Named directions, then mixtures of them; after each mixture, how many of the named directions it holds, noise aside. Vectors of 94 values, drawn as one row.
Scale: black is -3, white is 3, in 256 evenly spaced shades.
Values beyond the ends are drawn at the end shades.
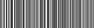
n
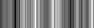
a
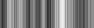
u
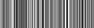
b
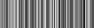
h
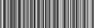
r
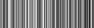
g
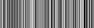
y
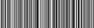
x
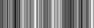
one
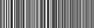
one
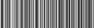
two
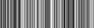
three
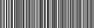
one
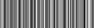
two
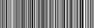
three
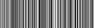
one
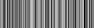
one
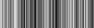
two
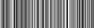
one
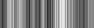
one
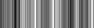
one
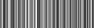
two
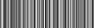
one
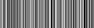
one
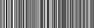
two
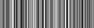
one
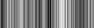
one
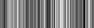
three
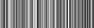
two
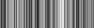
three
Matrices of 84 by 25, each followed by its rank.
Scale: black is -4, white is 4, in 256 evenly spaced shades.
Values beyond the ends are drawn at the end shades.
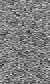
full rank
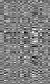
five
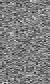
full rank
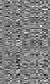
five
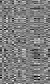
five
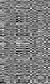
five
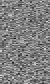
full rank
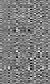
five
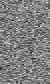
full rank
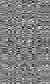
five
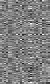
five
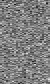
full rank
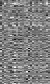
five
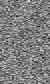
full rank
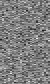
full rank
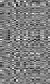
five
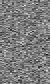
full rank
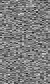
full rank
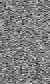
full rank
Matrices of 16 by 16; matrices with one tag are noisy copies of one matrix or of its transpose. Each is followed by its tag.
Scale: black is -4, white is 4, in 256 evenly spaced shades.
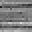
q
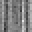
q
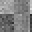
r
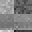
r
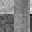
r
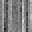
q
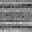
q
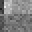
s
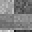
r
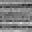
q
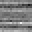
q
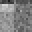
s
